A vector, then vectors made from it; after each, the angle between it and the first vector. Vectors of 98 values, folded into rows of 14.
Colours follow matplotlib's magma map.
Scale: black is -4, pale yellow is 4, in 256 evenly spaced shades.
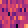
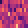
nearly opposite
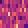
nearly opposite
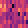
orthogonal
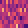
nearly opposite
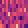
nearly opposite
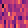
partly opposed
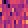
orthogonal
